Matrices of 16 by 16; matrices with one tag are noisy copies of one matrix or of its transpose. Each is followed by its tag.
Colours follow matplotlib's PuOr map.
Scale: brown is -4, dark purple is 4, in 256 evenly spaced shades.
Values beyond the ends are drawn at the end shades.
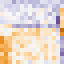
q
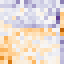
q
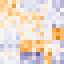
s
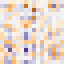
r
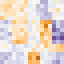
s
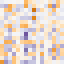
r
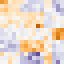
s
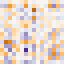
r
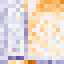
q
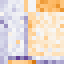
q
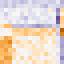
q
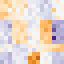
s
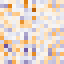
r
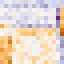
q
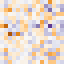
r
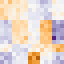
s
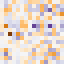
r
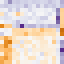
q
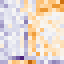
q
